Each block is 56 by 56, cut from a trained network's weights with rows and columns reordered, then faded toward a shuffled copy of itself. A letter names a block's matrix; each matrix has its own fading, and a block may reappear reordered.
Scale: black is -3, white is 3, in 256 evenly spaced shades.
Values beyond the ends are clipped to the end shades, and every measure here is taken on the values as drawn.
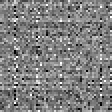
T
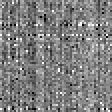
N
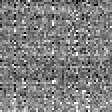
T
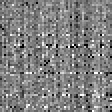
N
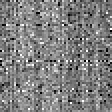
N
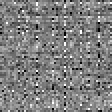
T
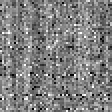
N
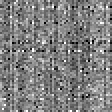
N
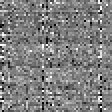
T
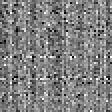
N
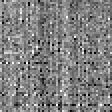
N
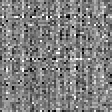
N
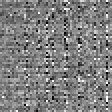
T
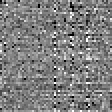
T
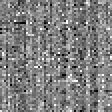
N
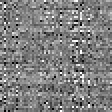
T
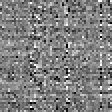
T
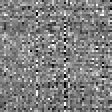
T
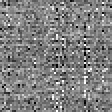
T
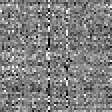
T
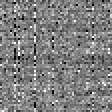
T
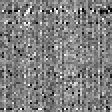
N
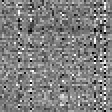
T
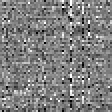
T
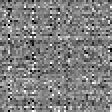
T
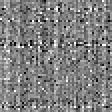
N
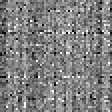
N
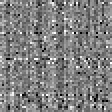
N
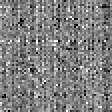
N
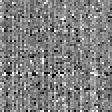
N
